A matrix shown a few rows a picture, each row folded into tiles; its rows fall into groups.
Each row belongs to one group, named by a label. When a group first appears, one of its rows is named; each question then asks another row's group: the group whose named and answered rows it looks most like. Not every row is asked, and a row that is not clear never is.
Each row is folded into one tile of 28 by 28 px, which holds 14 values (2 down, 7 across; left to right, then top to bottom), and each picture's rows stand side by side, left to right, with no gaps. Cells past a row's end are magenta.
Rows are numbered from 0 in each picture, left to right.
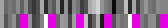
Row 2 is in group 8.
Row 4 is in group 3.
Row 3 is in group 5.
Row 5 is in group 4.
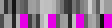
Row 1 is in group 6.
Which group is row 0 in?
8
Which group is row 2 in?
8
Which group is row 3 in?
4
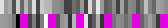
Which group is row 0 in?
4
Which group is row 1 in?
6
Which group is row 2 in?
8
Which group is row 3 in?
5
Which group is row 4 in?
8
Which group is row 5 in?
4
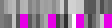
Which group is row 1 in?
6
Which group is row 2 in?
6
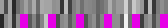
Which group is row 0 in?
8
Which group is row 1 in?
6
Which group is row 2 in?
8
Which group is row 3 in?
8
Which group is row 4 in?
5
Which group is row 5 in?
8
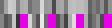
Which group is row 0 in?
5
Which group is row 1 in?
5
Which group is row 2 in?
6
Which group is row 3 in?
4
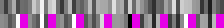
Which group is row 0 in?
3
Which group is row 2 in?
3
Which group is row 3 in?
6
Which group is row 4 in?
4
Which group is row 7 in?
8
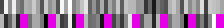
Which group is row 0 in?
5
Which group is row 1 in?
4
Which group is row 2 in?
5
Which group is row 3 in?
4
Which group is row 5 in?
8
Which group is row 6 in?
4
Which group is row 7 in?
6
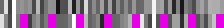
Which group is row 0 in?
5
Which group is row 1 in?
8
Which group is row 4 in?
3
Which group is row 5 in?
5
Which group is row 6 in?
8
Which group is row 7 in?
6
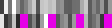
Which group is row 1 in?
6
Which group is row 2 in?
8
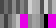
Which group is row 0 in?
3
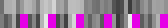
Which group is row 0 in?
5
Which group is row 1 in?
6
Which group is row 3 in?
4
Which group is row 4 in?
3
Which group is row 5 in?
6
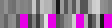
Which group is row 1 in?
6
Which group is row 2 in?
3
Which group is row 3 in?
5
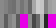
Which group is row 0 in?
4
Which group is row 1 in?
5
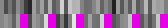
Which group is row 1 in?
3
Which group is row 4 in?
3
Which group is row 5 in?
6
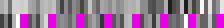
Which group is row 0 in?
6
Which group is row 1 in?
6
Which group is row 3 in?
4
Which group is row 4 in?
6
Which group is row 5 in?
8
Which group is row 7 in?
5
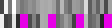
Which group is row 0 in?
5
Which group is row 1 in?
6
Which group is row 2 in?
4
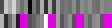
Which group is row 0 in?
5
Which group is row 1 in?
3
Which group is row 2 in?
4
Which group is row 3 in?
4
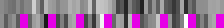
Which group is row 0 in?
4
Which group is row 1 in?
4
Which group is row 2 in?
6
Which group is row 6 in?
3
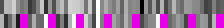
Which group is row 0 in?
5
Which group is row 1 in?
3
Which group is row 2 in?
6
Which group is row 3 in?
5
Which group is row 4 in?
5
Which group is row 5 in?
3
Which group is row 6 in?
4
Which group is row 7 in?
8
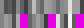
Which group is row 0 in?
8
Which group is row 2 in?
5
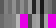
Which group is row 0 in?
3
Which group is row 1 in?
8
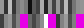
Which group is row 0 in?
8
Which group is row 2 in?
8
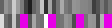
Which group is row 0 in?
5
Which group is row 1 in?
3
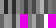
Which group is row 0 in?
8
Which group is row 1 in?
3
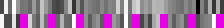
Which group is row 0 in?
5
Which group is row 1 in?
5
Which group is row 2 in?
3
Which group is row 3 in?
4
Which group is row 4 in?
5
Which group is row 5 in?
6
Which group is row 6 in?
4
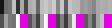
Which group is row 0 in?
3
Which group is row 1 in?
6
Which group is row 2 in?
6
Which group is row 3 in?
6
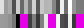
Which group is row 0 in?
4
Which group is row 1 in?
6
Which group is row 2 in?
5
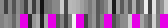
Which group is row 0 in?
8
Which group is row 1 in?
8
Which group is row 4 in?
3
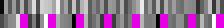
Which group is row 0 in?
3
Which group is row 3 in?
4
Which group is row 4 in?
8
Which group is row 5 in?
4
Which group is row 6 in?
4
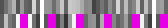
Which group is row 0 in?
3
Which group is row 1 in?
5
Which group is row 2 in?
6
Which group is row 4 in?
5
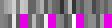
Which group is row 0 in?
5
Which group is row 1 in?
3
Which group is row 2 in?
3
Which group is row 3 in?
8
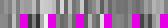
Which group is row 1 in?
6
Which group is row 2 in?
5
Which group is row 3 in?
3
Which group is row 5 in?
6
